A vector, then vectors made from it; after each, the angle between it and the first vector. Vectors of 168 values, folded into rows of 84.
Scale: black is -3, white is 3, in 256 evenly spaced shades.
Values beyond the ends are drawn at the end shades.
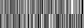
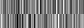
orthogonal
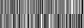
nearly parallel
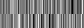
nearly opposite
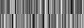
partly opposed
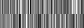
partly aligned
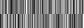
partly aligned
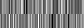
partly opposed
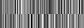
partly aligned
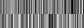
nearly opposite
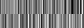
nearly opposite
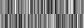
partly aligned
